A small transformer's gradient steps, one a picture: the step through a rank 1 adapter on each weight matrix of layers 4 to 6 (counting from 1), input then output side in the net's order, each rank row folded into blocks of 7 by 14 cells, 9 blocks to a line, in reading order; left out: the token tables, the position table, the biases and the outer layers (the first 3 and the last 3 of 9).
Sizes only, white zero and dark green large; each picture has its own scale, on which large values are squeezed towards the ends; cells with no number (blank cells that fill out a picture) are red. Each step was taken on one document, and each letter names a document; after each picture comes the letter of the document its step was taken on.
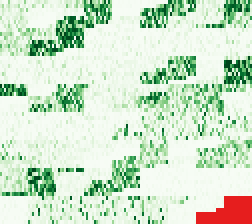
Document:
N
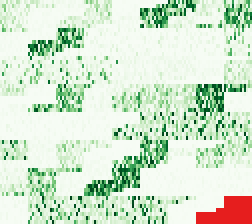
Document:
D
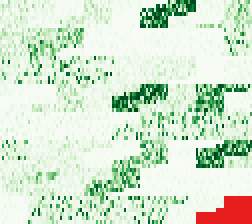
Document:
N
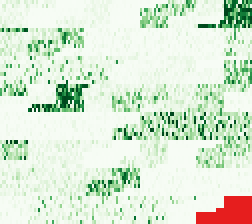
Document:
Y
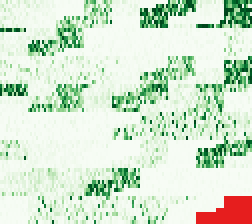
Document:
Y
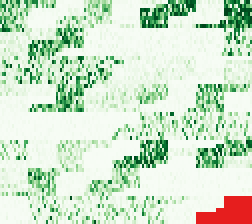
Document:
D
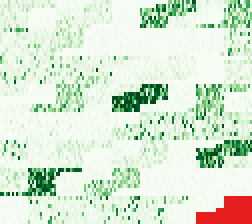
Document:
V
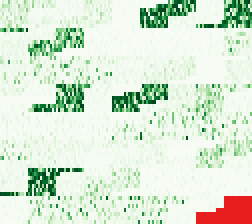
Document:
V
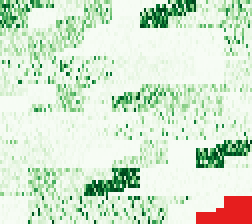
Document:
N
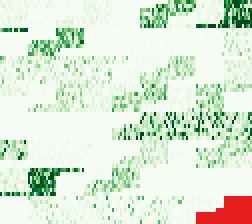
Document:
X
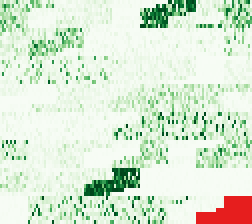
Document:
N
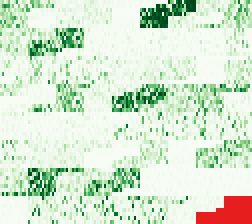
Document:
N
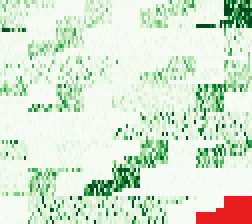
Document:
D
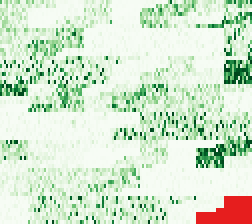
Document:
Y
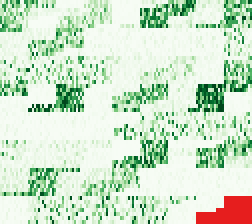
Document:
D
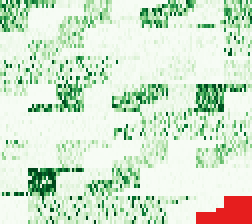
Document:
D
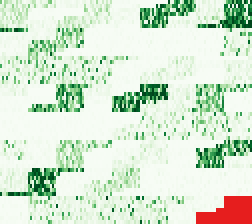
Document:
X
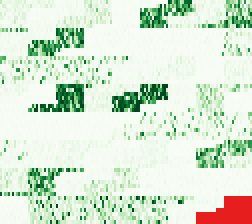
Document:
X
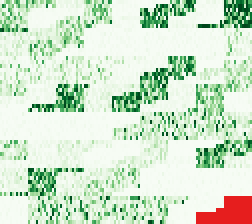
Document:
Y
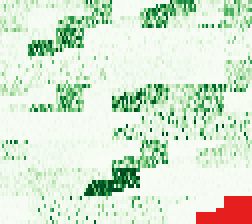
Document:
N
